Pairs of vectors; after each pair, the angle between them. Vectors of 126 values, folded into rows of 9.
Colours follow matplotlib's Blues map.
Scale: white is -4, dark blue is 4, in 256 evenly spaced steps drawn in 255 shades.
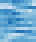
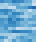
nearly parallel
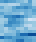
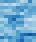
nearly parallel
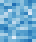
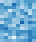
nearly parallel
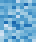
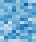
partly aligned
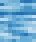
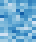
partly aligned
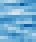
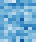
partly aligned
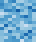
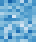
partly aligned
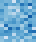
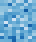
orthogonal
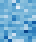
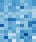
partly aligned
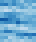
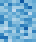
orthogonal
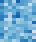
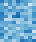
nearly parallel
